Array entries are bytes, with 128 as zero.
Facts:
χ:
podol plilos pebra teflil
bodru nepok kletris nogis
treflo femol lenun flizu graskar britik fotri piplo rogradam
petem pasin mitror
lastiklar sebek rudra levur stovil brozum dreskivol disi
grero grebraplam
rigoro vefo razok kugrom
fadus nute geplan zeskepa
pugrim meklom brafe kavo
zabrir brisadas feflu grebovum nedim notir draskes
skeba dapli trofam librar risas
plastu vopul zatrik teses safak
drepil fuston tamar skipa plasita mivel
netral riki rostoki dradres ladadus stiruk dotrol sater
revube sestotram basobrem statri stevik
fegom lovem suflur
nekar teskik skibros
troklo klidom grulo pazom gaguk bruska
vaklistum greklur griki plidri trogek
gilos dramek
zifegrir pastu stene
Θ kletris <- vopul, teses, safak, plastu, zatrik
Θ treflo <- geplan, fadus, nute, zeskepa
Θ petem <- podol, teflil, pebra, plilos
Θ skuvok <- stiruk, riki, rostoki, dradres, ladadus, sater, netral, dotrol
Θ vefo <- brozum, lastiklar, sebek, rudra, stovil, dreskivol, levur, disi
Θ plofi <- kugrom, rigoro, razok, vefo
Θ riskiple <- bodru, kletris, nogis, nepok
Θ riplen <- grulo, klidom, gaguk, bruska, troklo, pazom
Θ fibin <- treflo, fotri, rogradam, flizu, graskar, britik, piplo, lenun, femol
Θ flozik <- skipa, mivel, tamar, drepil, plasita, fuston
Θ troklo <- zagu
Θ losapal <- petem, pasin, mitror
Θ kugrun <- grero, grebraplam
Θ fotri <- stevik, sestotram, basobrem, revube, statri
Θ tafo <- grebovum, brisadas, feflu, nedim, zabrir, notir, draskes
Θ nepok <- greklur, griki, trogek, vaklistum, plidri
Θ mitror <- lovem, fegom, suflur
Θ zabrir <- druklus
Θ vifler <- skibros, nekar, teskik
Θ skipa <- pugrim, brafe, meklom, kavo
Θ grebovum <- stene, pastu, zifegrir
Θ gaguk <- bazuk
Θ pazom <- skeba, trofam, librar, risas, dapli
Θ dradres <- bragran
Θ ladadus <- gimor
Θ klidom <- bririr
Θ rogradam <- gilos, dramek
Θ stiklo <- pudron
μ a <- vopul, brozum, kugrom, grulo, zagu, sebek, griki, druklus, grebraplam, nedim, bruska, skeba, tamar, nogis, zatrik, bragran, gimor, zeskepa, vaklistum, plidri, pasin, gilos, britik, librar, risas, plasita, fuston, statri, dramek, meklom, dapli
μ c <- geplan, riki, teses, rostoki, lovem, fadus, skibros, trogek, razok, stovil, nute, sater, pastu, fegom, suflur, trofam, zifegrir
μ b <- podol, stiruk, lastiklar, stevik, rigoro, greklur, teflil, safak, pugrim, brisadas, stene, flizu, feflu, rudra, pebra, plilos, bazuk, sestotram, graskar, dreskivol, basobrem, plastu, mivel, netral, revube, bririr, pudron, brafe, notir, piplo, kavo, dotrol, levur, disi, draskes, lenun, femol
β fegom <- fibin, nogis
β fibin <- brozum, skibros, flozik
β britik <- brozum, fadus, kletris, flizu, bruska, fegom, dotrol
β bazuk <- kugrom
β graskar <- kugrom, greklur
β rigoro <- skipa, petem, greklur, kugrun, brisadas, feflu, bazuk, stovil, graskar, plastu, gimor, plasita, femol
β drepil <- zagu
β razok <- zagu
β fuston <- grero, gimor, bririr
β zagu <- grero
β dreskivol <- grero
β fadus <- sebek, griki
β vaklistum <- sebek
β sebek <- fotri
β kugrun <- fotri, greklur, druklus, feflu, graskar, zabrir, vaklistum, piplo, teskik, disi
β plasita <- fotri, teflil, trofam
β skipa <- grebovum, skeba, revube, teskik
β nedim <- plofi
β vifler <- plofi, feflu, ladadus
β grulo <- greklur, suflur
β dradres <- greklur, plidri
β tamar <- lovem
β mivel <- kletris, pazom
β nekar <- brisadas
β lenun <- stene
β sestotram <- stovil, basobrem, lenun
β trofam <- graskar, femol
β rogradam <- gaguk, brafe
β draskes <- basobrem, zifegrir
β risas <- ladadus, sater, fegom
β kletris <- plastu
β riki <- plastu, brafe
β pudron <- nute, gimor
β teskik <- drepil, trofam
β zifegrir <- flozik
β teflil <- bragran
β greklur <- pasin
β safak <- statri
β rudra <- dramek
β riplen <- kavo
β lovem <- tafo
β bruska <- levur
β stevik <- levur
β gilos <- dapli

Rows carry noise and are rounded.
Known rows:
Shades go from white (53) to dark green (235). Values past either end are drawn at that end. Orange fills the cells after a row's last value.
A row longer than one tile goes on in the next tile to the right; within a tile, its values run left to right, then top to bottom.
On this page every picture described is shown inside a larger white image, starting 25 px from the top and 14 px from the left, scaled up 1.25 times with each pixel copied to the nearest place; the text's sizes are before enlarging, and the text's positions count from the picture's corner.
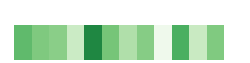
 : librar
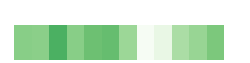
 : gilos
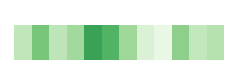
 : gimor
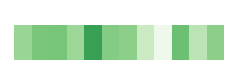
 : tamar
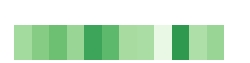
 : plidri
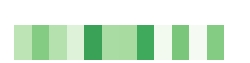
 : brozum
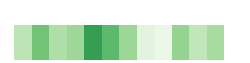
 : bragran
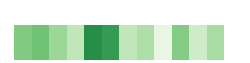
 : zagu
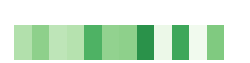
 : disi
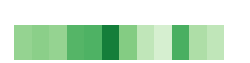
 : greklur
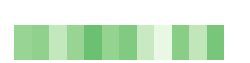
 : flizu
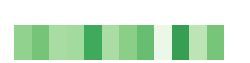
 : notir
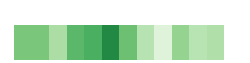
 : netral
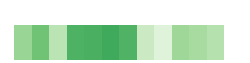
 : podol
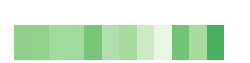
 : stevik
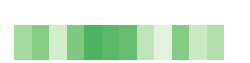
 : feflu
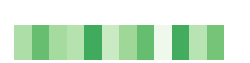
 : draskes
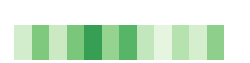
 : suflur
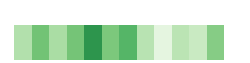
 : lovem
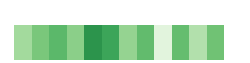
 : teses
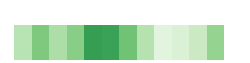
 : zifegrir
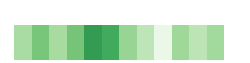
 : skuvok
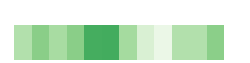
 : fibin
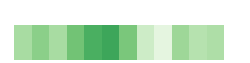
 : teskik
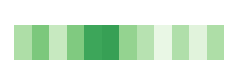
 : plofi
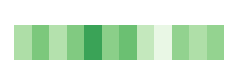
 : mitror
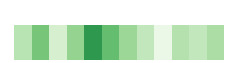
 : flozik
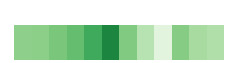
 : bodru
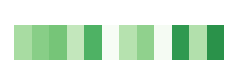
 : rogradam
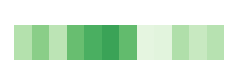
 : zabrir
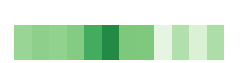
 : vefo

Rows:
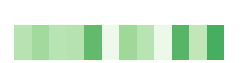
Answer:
fotri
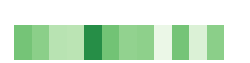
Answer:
pazom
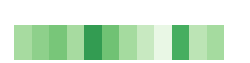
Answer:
griki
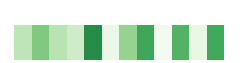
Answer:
sater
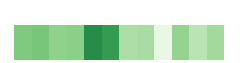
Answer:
riplen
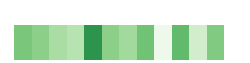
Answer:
gaguk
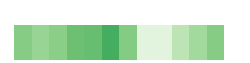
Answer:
treflo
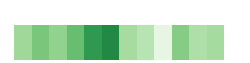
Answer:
riskiple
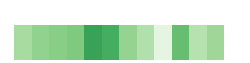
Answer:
kletris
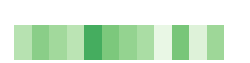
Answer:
kugrom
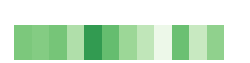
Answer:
grulo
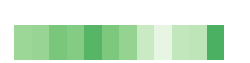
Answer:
geplan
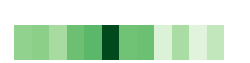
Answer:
lastiklar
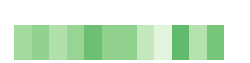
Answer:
graskar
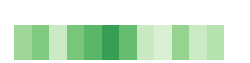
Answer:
brisadas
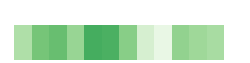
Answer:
fuston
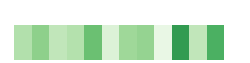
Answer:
piplo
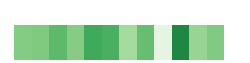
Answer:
safak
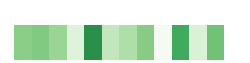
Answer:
bruska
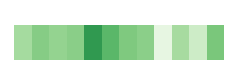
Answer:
rostoki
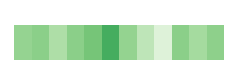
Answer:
lenun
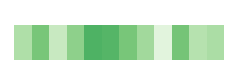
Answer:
stene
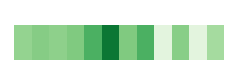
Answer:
rudra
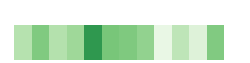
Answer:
skibros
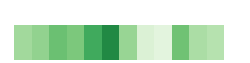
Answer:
vaklistum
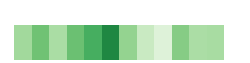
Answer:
pudron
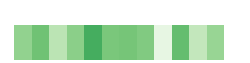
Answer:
kavo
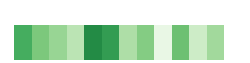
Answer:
dapli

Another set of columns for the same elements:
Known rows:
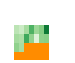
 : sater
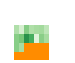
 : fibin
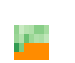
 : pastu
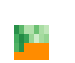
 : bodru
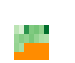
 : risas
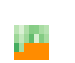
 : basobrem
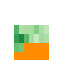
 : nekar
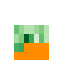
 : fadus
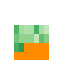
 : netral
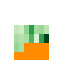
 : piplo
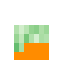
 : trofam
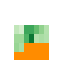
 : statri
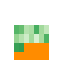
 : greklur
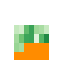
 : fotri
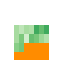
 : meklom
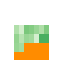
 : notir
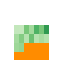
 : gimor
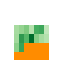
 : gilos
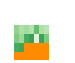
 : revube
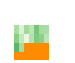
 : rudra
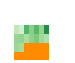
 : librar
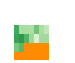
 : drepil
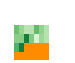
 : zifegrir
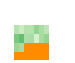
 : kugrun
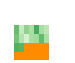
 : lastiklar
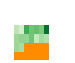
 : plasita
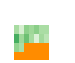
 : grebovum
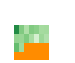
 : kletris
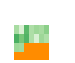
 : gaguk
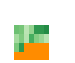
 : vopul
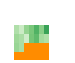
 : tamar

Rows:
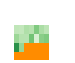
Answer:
femol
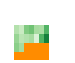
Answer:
draskes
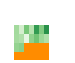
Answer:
sebek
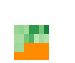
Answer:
plidri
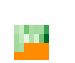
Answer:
disi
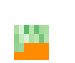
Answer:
levur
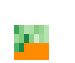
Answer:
fegom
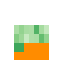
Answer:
rigoro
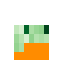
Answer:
brozum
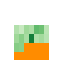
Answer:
dramek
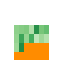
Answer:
skeba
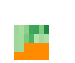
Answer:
nogis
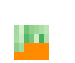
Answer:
flizu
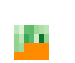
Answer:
stevik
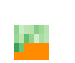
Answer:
lovem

